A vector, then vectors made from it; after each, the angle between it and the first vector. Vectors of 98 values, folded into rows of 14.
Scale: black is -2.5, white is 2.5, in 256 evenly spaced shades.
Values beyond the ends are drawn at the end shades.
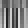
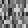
orthogonal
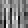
nearly opposite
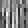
nearly opposite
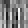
nearly parallel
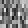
partly aligned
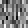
partly aligned
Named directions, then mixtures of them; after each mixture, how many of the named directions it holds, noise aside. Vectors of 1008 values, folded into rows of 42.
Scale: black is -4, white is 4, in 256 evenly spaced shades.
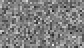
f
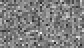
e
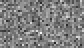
one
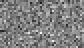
two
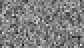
two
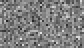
one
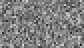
two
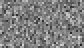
two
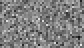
two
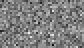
two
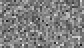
two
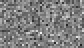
one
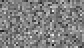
two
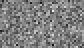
two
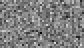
one
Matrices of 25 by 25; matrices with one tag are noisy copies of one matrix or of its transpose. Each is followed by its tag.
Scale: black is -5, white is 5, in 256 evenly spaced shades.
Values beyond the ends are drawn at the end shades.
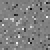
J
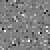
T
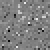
J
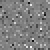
T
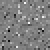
J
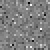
T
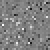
J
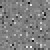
T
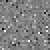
T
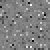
T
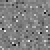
T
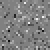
J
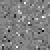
J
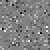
T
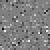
T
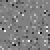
T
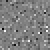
T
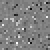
J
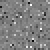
T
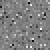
T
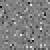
T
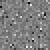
T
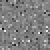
T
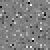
T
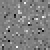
J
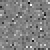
T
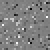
J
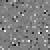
T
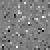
J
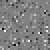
T
